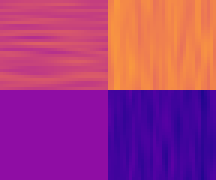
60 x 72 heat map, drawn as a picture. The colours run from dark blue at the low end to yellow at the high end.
The table splits into 2 rows of 2 panels. Panel 1,1: middling, streaked across, faint in contrast. Panel 1,2: high, streaked downward, faint in contrast. Panel 2,1: low, flat. Panel 2,2: very low, streaked downward, faint in contrast.
